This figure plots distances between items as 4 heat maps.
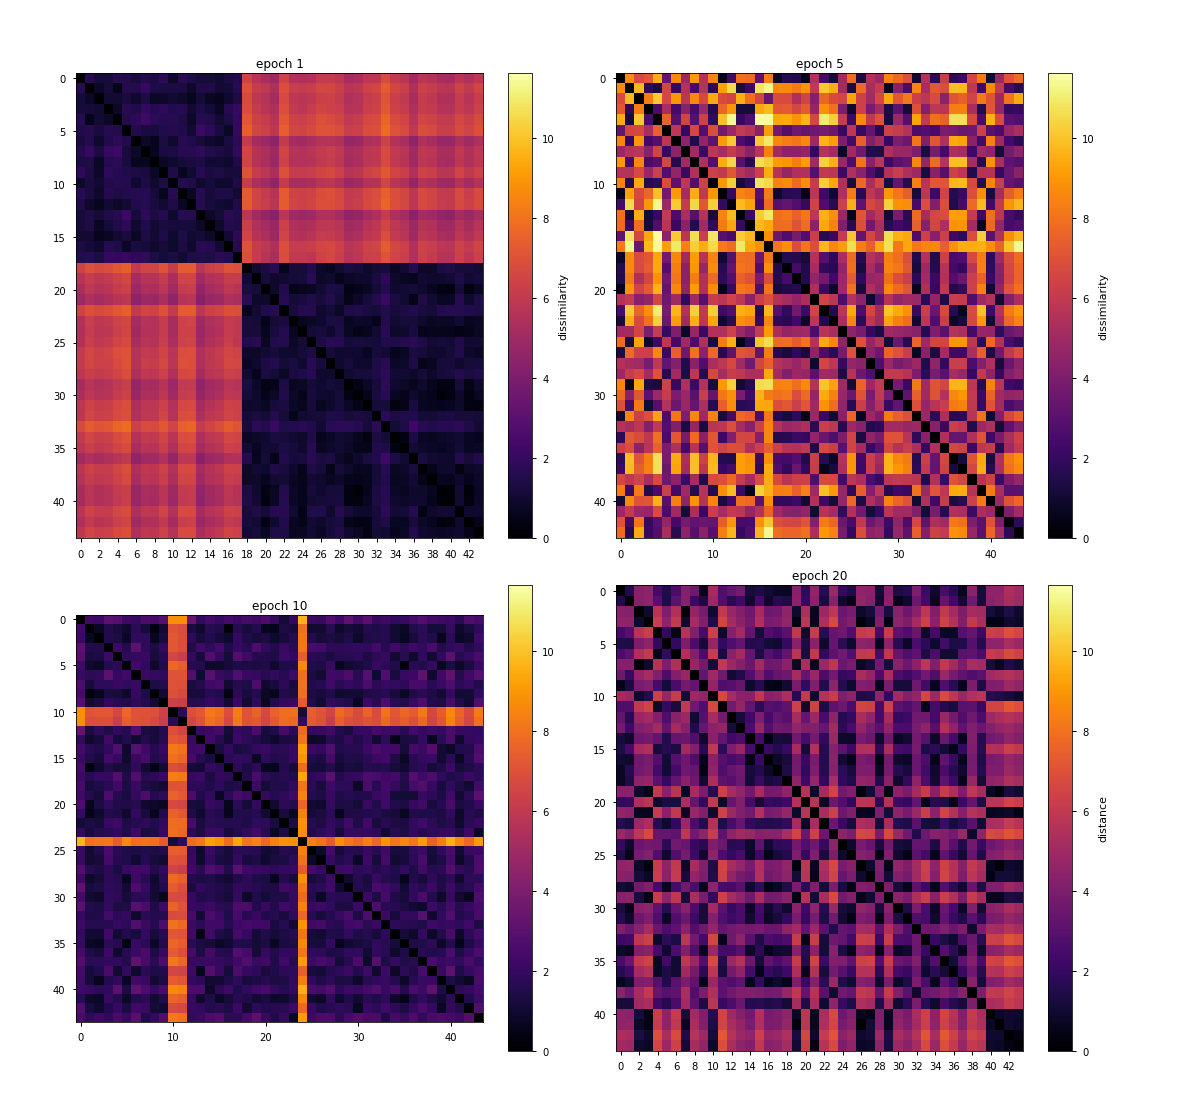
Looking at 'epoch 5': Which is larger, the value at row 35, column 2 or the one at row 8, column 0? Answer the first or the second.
the second
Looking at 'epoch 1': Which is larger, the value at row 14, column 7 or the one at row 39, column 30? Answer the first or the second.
the first
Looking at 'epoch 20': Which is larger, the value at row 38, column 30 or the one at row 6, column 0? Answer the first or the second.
the first
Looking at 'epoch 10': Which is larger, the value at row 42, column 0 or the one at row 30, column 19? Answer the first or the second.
the first
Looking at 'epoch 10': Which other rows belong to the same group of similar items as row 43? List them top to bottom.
0, 1, 2, 3, 4, 5, 6, 7, 8, 9, 12, 13, 14, 15, 16, 17, 18, 19, 20, 21, 22, 23, 25, 26, 27, 28, 29, 30, 31, 32, 33, 34, 35, 36, 37, 38, 39, 40, 41, 42
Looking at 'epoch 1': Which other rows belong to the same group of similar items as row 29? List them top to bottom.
18, 19, 20, 21, 22, 23, 24, 25, 26, 27, 28, 30, 31, 32, 33, 34, 35, 36, 37, 38, 39, 40, 41, 42, 43
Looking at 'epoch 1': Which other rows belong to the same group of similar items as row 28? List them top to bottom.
18, 19, 20, 21, 22, 23, 24, 25, 26, 27, 29, 30, 31, 32, 33, 34, 35, 36, 37, 38, 39, 40, 41, 42, 43
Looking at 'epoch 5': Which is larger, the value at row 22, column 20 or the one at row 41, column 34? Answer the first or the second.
the second
